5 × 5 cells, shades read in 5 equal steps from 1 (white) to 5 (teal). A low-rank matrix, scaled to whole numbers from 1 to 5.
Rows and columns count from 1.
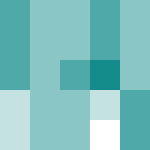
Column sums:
16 15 16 16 17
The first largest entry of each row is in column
1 1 4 5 5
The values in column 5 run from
3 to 4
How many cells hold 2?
3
